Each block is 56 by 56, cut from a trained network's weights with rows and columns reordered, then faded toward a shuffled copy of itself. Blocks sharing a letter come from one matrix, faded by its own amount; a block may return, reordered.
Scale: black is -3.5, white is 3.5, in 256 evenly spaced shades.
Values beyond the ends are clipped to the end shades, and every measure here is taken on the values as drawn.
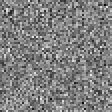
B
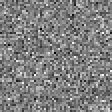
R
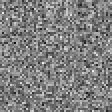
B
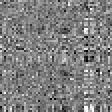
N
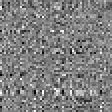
N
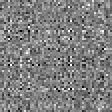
N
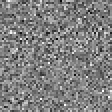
R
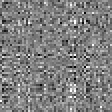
N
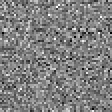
R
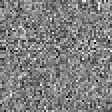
R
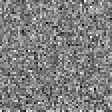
R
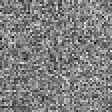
B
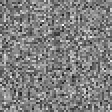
B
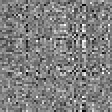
N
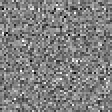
R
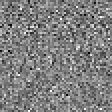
R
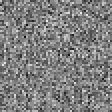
B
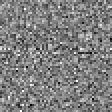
R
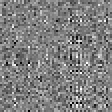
N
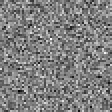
B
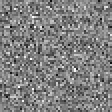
R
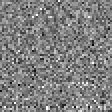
R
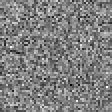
B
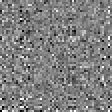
N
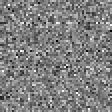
R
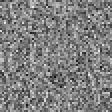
B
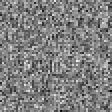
B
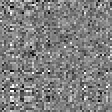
N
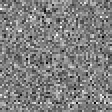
R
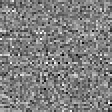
R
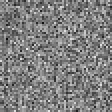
B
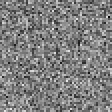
B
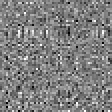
N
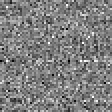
R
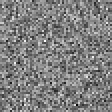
B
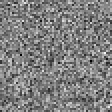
B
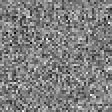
B
